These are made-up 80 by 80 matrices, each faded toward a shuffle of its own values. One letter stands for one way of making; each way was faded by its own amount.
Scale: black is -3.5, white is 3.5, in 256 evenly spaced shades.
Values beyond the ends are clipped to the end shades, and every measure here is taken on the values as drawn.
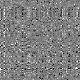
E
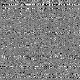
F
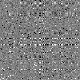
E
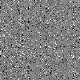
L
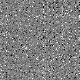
L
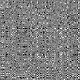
E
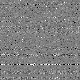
F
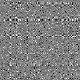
E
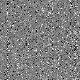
L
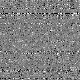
F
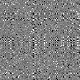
E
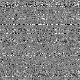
F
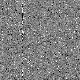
L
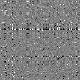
E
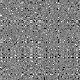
E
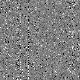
L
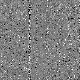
L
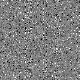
L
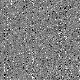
L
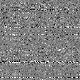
F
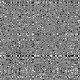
E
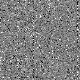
L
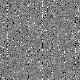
L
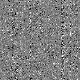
L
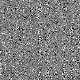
L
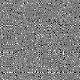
E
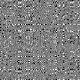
E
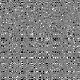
E
